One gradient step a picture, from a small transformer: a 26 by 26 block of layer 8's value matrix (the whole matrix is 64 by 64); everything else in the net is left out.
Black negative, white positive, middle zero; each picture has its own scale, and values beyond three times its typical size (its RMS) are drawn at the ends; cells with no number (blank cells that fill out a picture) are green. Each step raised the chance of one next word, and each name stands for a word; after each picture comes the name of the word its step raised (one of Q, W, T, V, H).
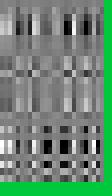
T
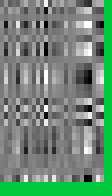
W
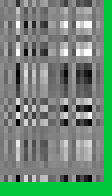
W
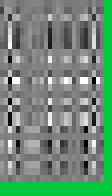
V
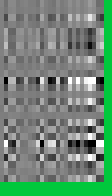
V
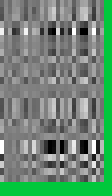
T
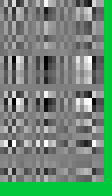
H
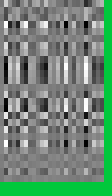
H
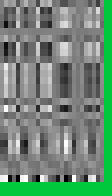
W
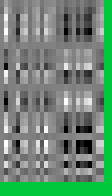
T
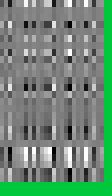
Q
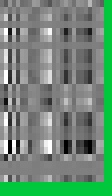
T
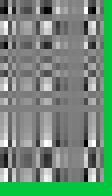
Q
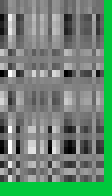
T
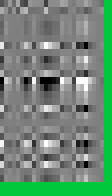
V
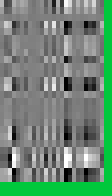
Q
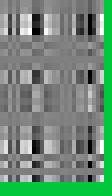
T
